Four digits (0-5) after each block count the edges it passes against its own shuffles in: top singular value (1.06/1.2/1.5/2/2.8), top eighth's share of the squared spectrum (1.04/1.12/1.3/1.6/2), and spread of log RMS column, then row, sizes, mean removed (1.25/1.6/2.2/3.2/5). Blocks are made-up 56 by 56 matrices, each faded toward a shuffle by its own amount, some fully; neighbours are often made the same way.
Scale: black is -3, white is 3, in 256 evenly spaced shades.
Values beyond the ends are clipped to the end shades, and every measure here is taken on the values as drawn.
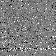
2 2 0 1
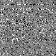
2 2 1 3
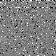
2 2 0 1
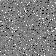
0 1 0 0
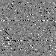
2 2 0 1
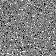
1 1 0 0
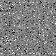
2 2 1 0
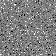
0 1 0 0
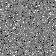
0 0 1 0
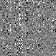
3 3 3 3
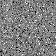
0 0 0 0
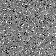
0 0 0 0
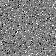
0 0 0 0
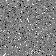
0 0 0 0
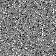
0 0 1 0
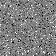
2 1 0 0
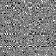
4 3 2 2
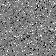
0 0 0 0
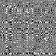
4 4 3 3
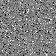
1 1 0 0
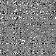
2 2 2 3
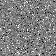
0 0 0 0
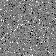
0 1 0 0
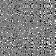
4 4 2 2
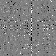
4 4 2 1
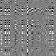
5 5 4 3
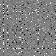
4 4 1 2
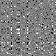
4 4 2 2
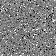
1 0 0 0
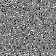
3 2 0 0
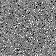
1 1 0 0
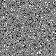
2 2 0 0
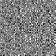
4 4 2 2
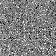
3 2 0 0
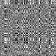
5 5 4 3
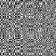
5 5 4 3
